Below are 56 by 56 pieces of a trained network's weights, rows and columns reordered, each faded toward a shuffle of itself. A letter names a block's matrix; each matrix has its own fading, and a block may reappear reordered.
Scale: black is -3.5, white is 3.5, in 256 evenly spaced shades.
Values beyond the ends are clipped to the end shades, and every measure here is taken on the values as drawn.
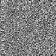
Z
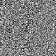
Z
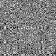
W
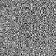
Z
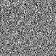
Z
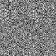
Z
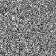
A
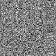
Z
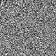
A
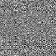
W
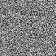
A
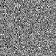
Z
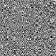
W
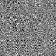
W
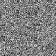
A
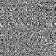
W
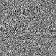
A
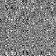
W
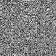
A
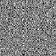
W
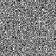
Z
